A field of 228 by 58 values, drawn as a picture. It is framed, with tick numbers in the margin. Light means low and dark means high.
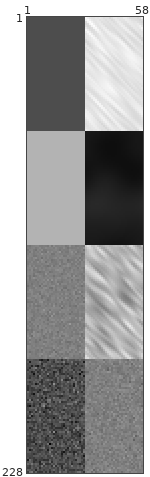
It is made of 4 by 2 panels. Panel 1,1: high, flat. Panel 1,2: very low, slanting down to the right, faint in contrast. Panel 2,1: low, flat. Panel 2,2: very high, smooth, faint in contrast. Panel 3,1: middling, fine-grained, faint in contrast. Panel 3,2: low, slanting down to the right. Panel 4,1: high, fine-grained. Panel 4,2: middling, fine-grained, faint in contrast.
